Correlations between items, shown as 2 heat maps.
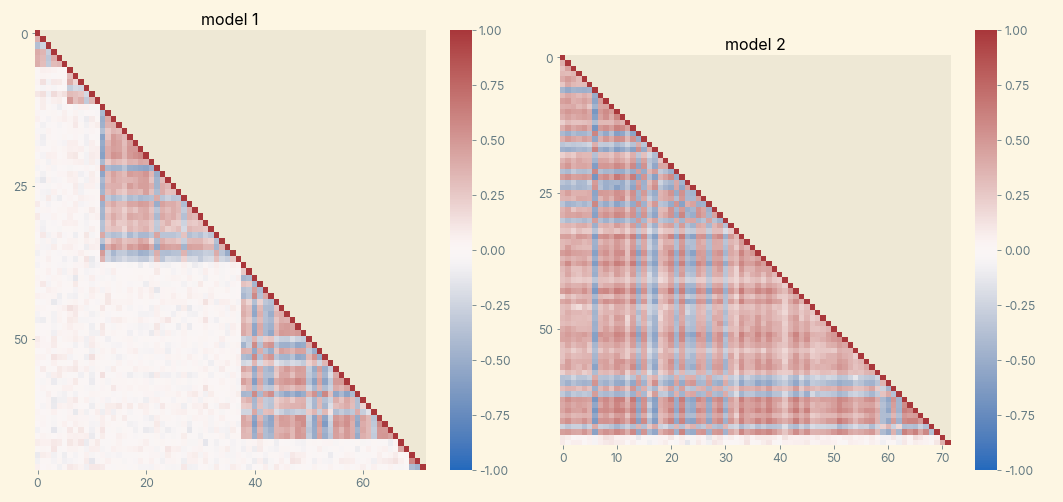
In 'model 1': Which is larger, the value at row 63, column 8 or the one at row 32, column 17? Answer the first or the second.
the second
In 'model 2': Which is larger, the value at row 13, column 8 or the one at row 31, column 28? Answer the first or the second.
the first
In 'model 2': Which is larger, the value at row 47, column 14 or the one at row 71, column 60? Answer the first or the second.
the second
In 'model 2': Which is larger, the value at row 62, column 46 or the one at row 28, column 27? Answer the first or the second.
the first
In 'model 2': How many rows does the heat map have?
72
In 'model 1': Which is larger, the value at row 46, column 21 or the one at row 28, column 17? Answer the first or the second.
the second
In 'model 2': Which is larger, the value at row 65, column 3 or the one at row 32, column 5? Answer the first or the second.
the first
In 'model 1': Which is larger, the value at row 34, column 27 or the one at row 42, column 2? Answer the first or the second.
the second
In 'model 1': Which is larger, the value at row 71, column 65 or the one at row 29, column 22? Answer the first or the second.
the first
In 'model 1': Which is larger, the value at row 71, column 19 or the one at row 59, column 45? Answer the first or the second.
the first
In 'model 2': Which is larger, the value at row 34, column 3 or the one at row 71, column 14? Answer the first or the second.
the first
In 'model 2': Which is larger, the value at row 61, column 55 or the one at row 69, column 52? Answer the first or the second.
the second
